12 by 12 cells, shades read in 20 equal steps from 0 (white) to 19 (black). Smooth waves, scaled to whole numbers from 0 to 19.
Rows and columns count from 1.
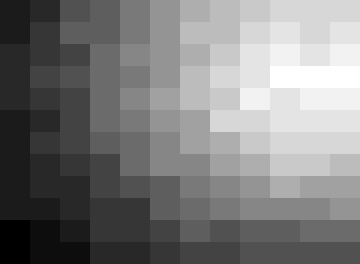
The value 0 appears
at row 4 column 10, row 4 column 11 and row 4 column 12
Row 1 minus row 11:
-2 -2 -4 -3 -5 -6 -6 -8 -8 -9 -8 -8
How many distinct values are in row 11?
8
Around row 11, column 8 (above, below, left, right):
10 14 12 12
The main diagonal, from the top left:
17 15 14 11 9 8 7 7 8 9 11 13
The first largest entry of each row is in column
1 1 1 1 1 1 1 1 1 1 1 1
